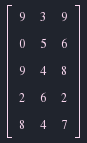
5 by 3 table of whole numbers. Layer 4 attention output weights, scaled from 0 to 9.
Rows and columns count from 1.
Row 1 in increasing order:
3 9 9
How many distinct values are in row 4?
2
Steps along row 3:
down up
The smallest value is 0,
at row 2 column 1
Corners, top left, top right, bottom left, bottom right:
9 9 8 7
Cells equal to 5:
1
